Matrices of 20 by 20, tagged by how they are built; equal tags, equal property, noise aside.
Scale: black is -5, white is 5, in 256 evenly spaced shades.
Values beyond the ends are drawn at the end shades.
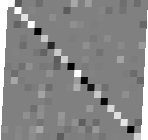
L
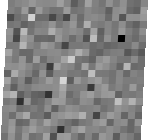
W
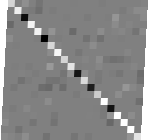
L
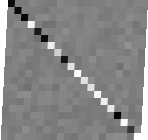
L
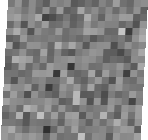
W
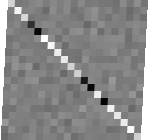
L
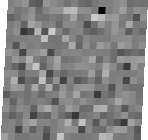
W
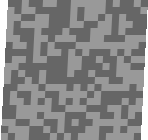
W
